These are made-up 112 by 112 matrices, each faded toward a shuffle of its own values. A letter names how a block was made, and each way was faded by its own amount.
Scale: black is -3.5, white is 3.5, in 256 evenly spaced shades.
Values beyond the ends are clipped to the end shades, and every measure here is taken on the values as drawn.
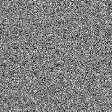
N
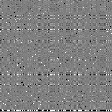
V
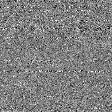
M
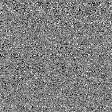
M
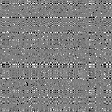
V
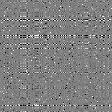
V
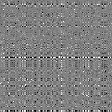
V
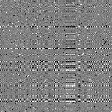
V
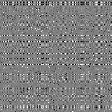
V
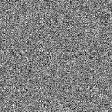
N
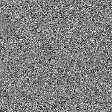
M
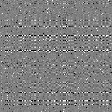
V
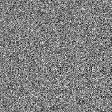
N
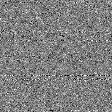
M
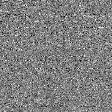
M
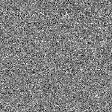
M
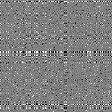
V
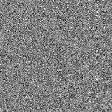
N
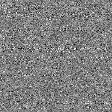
M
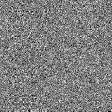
N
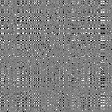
V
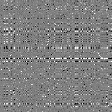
V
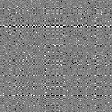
V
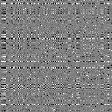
V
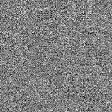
N
